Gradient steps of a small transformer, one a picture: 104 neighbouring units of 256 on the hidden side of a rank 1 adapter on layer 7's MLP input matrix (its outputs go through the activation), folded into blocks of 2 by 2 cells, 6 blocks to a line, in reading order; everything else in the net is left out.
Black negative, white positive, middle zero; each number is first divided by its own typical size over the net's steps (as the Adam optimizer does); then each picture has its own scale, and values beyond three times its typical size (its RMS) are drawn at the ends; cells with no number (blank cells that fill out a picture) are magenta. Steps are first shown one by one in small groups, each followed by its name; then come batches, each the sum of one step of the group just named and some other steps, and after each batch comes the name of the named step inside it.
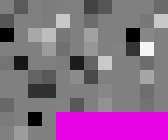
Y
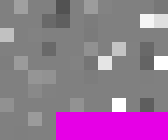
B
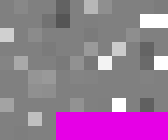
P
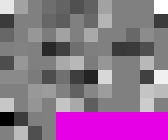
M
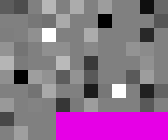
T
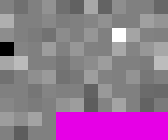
P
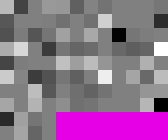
M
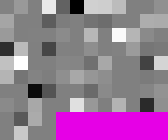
P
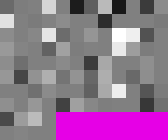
T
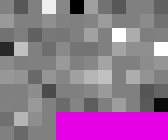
B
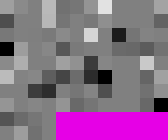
M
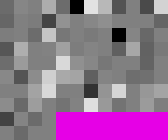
T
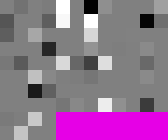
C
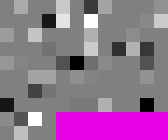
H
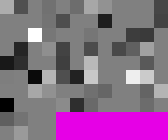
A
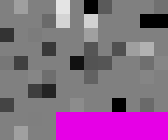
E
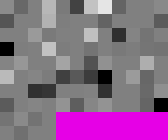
A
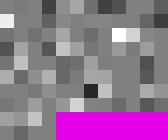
E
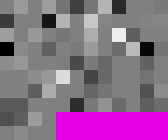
H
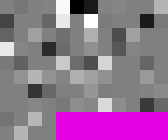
C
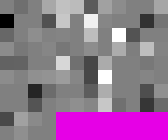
C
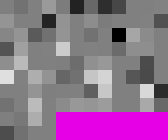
H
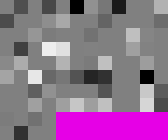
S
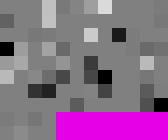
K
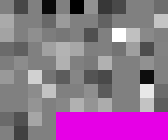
S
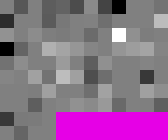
S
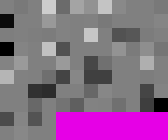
K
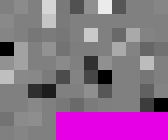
K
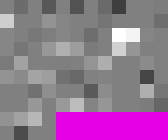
S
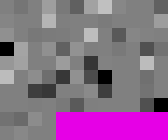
K
